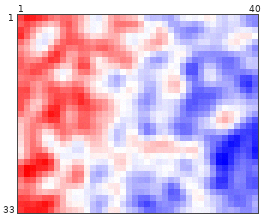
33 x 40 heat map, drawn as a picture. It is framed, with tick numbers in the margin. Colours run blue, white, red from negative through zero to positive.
Stripes: none. Lone odd cells: none. Odd rows or columns: none. Slope: up to the left.
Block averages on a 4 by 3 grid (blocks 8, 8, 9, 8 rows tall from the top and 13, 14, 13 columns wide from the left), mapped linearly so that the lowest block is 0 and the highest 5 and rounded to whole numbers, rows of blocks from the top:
5 3 1
5 2 0
4 2 0
4 1 0
